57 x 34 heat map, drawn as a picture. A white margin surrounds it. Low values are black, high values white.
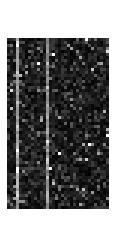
On average the colour sits 20% of the way up the scale. Most values sit low, with a long tail of high ones. Columns 4 and 14 stand out from the rest.
